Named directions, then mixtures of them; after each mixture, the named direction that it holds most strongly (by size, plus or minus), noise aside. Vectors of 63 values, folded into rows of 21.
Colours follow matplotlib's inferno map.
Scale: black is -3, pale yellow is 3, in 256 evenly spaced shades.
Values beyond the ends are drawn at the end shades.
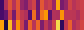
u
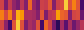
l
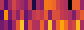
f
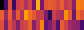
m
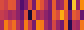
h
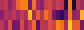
h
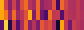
u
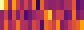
m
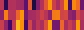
f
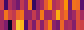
l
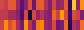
h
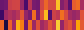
u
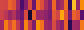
h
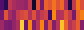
f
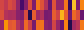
h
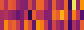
h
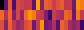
m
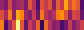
l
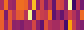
h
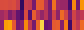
h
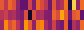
h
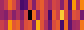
h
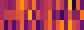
h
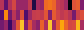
f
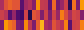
h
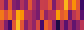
l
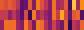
h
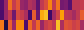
u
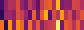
u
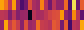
h
